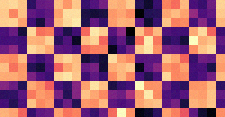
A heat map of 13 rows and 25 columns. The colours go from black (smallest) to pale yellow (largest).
Grain: checkered. Histogram: two levels. Mirror symmetry: none. Odd rows or columns: none.
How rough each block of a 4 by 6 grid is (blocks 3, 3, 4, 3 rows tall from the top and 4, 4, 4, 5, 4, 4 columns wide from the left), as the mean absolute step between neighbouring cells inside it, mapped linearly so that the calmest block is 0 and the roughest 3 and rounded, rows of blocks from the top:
0 0 1 0 0 1
1 0 1 1 0 1
2 2 2 2 2 2
2 2 2 3 3 3
